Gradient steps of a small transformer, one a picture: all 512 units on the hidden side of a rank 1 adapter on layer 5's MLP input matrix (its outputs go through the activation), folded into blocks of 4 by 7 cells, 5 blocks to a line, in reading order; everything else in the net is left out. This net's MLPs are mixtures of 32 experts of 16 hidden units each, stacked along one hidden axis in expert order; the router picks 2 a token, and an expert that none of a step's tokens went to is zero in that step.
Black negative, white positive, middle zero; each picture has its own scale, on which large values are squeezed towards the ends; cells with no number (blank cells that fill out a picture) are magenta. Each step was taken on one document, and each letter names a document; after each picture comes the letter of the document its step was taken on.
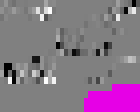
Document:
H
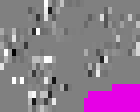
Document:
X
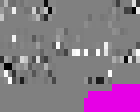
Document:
H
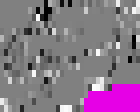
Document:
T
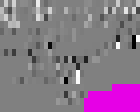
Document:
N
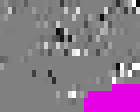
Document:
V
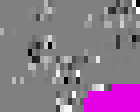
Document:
N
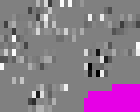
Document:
X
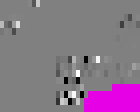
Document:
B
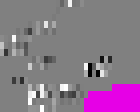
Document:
X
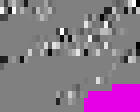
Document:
V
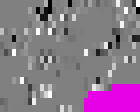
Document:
T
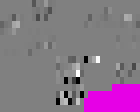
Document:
B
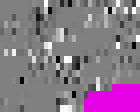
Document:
N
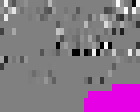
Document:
V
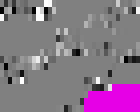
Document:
H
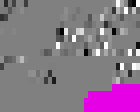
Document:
V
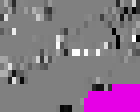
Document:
H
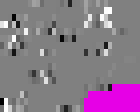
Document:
T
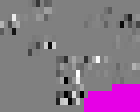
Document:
B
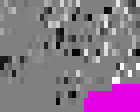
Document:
V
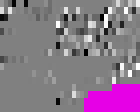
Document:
V
